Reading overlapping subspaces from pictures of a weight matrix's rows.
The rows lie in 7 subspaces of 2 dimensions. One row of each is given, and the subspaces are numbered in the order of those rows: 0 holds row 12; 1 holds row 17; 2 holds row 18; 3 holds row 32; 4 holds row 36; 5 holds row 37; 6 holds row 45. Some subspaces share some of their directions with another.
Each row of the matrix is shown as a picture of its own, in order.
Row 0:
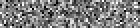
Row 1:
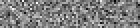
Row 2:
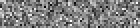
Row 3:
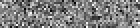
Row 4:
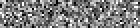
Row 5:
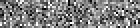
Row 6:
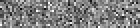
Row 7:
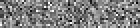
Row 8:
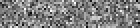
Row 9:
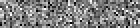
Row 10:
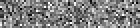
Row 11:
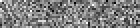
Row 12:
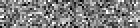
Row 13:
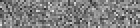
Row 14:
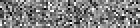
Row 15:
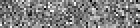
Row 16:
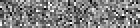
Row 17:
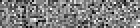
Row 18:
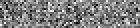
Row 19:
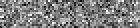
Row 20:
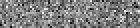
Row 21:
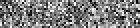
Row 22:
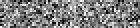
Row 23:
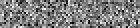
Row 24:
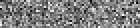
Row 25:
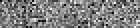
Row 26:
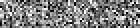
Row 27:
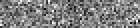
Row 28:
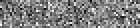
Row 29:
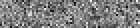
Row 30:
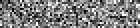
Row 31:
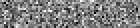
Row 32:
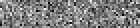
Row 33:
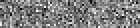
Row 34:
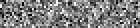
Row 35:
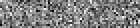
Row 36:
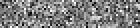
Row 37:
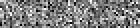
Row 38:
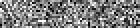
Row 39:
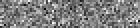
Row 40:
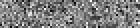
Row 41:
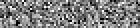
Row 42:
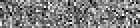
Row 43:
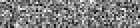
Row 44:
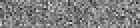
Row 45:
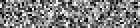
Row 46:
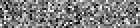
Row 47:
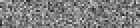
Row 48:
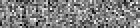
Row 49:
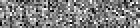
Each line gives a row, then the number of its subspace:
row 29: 4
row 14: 2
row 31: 2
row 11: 1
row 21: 4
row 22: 0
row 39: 0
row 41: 3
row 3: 4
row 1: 3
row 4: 6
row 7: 3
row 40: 4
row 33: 2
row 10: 0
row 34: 6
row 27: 0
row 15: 4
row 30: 3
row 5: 5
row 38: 1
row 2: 6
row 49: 1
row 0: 6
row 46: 2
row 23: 5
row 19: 0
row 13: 1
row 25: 1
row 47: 5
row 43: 2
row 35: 0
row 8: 4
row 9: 5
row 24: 5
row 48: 1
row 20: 6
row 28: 3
